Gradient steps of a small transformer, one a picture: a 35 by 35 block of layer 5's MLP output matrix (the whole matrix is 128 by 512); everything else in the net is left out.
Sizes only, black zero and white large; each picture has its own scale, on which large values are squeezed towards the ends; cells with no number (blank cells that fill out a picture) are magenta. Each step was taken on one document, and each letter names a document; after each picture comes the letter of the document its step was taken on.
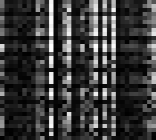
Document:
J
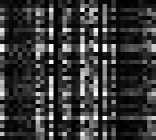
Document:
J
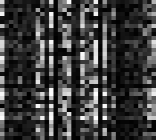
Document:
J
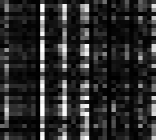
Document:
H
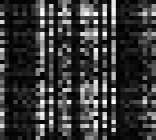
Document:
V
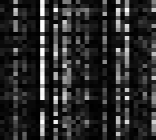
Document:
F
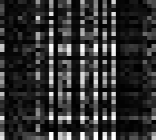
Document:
J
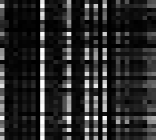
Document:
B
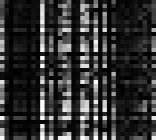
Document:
V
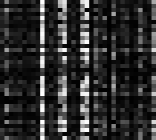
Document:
H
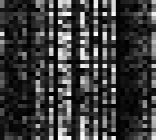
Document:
V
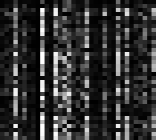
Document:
F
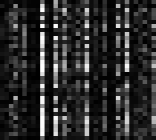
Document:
F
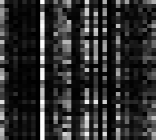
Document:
B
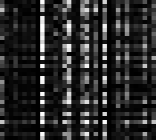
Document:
B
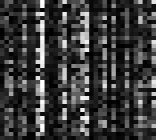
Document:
H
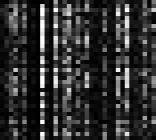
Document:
F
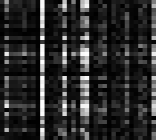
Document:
H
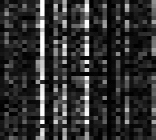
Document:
H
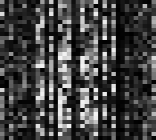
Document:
V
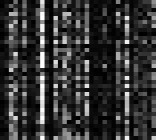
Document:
F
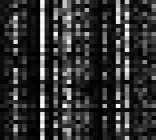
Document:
F
